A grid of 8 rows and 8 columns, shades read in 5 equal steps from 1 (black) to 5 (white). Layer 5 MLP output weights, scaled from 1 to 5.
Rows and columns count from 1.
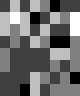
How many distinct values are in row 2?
5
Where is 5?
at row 2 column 2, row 2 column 8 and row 3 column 8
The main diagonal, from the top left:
2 5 4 4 2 3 3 3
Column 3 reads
2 4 4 2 2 2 2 1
